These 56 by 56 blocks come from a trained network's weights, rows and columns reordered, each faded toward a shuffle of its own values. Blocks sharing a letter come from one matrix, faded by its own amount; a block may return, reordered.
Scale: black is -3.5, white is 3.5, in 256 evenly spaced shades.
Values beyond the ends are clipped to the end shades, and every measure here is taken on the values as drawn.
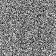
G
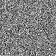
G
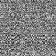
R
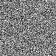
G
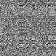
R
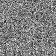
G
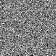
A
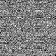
R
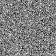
G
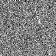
A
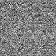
R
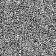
A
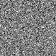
A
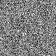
G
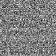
R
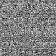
R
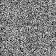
G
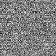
R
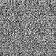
R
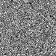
A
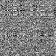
R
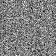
G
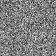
G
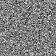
A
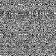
R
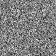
G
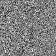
A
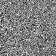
A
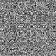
R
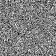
G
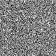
G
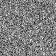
G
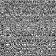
R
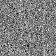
G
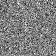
A
